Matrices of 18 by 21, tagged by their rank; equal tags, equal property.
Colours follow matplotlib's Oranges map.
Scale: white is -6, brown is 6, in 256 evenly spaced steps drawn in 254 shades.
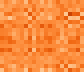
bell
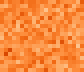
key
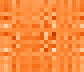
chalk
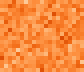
key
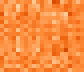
bell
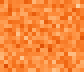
key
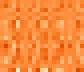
chalk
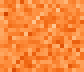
key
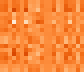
chalk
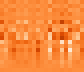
chalk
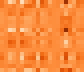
chalk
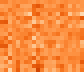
bell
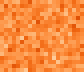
key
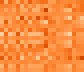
bell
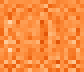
bell
